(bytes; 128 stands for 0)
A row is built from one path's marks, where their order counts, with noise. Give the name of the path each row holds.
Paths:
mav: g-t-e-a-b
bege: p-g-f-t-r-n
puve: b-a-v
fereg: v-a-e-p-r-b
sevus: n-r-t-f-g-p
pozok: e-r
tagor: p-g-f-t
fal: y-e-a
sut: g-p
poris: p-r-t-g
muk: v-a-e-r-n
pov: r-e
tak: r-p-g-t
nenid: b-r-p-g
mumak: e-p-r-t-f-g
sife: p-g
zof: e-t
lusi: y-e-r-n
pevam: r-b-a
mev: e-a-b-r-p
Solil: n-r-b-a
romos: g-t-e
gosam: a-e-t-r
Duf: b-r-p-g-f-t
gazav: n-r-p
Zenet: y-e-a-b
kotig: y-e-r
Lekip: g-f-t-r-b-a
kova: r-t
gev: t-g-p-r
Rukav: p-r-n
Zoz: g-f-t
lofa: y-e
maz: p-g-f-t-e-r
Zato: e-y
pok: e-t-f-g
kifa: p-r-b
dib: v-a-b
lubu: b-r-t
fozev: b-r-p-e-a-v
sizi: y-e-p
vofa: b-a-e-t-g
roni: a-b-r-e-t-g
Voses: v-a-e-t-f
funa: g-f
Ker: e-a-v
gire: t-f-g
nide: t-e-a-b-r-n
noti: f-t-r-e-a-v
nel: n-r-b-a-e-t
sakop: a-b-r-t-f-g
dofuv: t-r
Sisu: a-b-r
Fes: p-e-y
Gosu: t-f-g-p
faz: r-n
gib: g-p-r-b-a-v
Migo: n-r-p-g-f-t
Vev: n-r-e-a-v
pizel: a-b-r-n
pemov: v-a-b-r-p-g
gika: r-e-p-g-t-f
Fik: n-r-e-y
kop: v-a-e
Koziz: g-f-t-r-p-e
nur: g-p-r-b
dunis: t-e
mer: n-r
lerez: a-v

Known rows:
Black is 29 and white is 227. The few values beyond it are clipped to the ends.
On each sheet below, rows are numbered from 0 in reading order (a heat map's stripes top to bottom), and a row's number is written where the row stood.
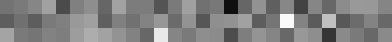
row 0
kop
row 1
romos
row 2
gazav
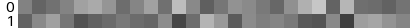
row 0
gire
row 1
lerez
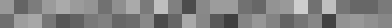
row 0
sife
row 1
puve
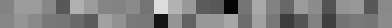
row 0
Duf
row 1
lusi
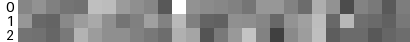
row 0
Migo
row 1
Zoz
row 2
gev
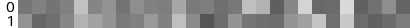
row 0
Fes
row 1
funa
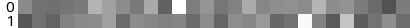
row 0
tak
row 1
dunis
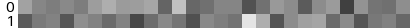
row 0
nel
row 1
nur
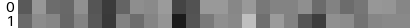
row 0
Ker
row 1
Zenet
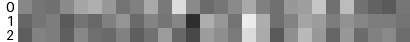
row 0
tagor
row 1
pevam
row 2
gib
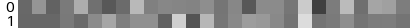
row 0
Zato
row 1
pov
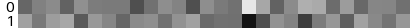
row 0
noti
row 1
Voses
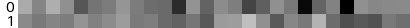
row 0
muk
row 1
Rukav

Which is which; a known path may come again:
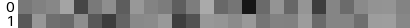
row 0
kop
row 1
Ker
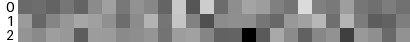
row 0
pov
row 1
sife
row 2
lubu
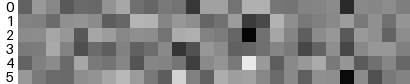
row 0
Solil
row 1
zof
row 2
nenid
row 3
dib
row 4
kifa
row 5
mer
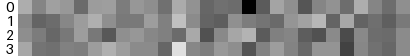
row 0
vofa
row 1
Zoz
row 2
kotig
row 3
gazav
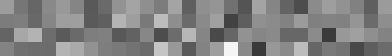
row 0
sizi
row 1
pok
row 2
fozev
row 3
maz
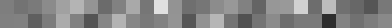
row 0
tagor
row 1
pozok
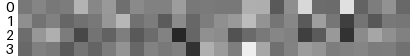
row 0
Fes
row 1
faz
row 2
fereg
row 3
pevam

